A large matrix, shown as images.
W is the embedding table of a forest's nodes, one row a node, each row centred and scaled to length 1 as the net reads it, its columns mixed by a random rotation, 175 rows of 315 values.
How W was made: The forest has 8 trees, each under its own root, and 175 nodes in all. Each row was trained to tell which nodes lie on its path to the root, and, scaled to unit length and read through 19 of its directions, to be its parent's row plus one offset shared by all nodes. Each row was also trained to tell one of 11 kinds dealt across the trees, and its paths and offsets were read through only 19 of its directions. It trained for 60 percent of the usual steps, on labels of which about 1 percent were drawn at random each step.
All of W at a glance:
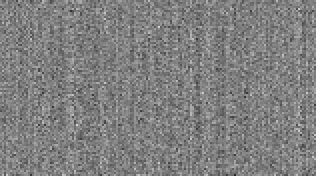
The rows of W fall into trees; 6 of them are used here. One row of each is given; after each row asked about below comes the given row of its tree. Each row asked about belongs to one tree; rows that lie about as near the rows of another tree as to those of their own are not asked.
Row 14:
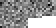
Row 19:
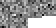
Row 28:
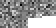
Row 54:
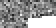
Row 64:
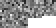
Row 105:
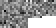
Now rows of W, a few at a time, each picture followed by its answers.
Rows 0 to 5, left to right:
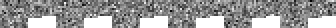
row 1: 54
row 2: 54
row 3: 14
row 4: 19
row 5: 14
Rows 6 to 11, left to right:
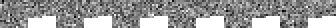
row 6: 105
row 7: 14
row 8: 28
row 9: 54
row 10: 19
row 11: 19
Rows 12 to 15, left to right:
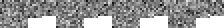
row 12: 14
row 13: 14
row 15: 28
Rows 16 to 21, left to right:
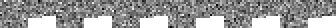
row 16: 28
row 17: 54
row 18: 14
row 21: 54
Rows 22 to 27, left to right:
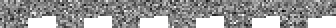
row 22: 28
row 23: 14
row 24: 54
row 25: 105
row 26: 28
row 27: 19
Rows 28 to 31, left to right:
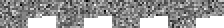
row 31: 28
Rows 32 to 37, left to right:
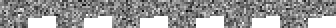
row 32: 54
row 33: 54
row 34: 14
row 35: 28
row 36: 54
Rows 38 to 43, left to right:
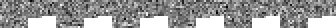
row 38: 14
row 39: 64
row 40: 14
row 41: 28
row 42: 19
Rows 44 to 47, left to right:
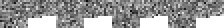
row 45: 14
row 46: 28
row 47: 105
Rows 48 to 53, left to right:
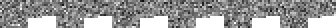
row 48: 14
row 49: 14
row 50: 28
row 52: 54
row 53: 28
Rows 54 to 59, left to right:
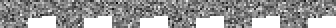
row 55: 54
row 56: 14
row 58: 64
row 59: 54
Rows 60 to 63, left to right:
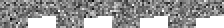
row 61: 54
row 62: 54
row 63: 64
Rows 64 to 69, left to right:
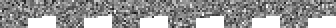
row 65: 54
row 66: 54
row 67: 14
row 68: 54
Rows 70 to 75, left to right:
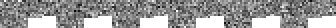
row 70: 28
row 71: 28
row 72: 64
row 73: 14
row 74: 19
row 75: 54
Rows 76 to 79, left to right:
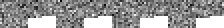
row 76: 54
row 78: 54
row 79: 64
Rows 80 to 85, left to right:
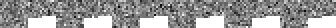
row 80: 14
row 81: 54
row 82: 19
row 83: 19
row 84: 64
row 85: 28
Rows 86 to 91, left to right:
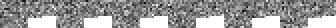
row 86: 54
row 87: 14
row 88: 28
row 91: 64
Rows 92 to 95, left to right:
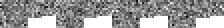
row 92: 64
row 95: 28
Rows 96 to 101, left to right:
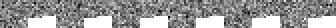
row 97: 105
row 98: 28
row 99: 19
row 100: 28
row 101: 14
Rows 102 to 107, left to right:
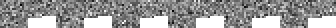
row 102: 28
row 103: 54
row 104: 28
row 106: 54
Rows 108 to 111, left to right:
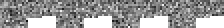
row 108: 105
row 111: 54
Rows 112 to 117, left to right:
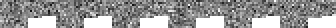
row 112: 14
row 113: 54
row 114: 28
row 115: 54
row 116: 14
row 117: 14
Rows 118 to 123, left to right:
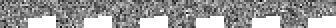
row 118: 14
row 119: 54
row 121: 54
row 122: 54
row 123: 54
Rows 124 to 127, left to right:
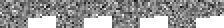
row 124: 28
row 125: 28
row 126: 54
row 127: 14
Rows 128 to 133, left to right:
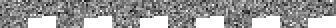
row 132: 28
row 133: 14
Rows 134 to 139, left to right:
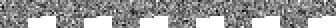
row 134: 19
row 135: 19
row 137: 14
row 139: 28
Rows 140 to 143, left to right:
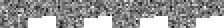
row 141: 19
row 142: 28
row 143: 19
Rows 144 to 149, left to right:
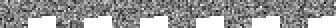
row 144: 28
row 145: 14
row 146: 105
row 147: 14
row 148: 19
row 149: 64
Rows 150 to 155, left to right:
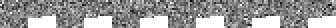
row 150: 54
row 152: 28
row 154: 64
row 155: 14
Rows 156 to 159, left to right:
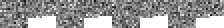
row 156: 54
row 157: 28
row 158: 28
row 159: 28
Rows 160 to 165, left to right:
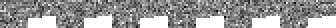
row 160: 54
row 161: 28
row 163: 28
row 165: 28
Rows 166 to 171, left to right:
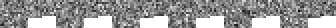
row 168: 14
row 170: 28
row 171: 19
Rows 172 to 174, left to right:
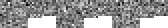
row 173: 14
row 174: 19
